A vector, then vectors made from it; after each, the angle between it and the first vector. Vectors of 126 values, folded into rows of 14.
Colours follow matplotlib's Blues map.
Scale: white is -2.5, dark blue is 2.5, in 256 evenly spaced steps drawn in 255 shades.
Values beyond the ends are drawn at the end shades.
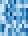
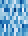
orthogonal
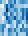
nearly parallel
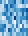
nearly parallel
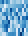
orthogonal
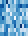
nearly opposite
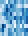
nearly parallel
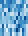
orthogonal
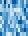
orthogonal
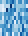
partly aligned
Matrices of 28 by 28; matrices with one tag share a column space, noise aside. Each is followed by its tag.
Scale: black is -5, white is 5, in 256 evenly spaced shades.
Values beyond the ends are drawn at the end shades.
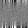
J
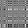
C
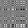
C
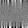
J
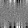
J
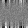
J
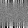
J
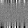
J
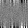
J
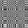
C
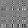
C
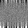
J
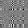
C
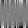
J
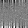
J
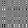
C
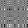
C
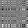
C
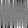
J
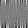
J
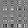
C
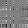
C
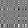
C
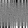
J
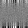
J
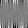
J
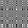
C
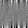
J
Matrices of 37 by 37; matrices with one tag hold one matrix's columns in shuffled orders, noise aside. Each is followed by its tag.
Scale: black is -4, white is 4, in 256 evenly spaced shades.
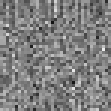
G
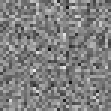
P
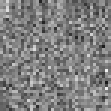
G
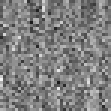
G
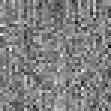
G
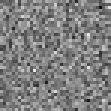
P
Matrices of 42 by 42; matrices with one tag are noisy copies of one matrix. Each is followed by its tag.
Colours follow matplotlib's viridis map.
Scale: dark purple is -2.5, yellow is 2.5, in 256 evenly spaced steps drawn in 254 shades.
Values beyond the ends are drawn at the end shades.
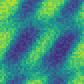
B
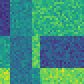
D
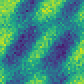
B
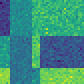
D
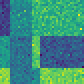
D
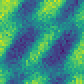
B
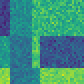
D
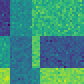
D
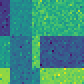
D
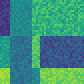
D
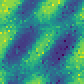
B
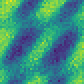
B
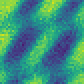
B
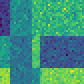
D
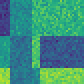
D
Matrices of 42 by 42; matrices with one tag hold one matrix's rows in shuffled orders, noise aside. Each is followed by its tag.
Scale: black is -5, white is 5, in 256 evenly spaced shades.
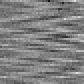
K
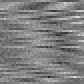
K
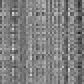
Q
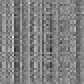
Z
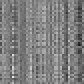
Q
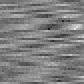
K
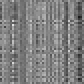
Q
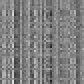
Z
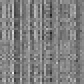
Z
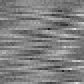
K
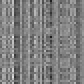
Z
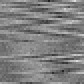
K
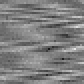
K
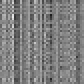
Z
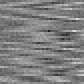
K
